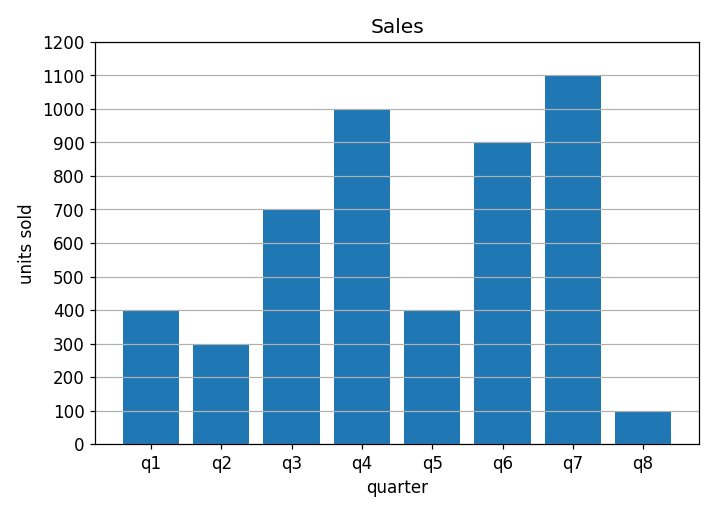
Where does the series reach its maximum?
q7
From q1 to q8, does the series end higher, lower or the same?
lower
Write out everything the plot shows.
Title: Sales
x-axis: quarter, ticks q1 q2 q3 q4 q5 q6 q7 q8
y-axis: units sold, ticks 0 100 200 300 400 500 600 700 800 900 1000 1100 1200
Values:
400 300 700 1000 400 900 1100 100
